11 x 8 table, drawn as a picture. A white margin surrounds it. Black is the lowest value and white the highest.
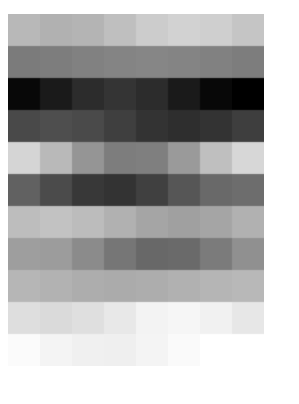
Overall the values sit about 60% of the way up the scale. The bottom left is the smoothest part. Streaks run across, left to right.
